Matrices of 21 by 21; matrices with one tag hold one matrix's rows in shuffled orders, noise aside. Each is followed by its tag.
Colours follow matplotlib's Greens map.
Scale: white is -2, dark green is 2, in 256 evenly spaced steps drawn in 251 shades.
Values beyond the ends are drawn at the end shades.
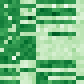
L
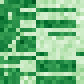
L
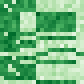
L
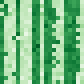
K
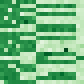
L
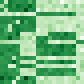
L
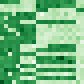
L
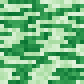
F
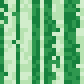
K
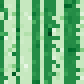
K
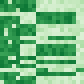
L
